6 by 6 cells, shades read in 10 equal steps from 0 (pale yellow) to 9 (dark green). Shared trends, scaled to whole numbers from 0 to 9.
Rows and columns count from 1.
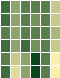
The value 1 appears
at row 6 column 2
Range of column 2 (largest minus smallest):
3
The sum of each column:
40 19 33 40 36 9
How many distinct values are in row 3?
3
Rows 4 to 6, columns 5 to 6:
6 2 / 6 0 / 6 0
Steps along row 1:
down up same same down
